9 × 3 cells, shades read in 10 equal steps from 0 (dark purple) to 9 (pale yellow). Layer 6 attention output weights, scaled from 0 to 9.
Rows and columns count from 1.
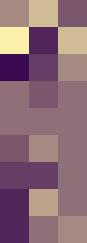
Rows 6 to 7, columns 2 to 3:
5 4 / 2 4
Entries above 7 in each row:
0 1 0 0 0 0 0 0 0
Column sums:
29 34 40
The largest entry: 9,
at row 2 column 1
